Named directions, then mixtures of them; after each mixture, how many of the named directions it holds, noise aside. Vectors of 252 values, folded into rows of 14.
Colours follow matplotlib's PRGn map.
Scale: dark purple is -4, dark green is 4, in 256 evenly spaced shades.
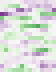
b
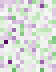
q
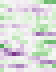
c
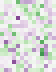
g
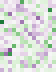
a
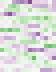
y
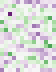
two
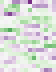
one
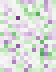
one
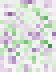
three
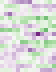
two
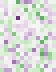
one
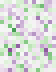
three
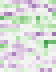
three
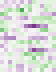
three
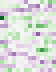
two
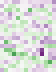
three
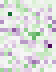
two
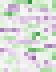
one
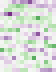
one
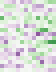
three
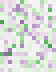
one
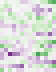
two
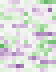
one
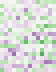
two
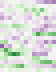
one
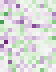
three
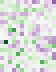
three
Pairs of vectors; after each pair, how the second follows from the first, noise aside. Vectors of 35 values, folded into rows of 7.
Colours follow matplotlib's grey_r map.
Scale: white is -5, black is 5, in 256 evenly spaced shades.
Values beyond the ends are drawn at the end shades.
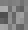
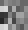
scaled up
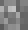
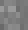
shrunk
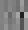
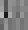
reversed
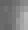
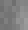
shrunk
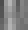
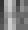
scaled up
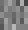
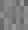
shrunk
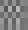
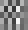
scaled up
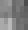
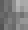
reversed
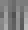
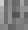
reversed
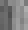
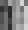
scaled up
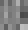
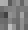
reversed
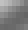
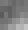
reversed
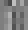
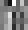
scaled up
